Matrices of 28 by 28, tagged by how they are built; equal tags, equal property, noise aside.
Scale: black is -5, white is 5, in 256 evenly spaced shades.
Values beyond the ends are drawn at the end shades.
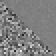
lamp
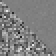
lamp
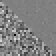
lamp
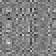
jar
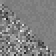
lamp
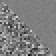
lamp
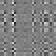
jar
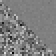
lamp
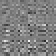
jar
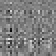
jar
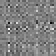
jar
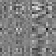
jar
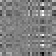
jar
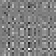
jar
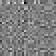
jar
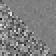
lamp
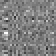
jar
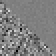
lamp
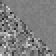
lamp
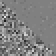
lamp
